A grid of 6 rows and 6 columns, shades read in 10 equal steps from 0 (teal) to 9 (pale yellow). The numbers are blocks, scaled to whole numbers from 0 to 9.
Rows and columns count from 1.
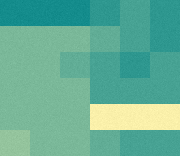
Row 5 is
4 4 4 9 9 9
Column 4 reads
1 3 2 2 9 3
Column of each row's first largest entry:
5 1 1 1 4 1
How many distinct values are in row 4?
2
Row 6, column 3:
4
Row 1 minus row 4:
-4 -4 -4 -1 0 -1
